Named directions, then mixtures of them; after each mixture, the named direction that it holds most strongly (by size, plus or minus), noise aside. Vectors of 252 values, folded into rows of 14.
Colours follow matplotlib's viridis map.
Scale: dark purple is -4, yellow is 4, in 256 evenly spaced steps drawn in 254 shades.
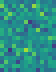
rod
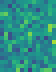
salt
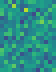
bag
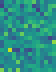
rod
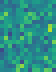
salt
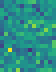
rod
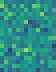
rod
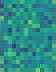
rod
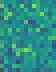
rod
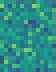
rod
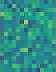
salt
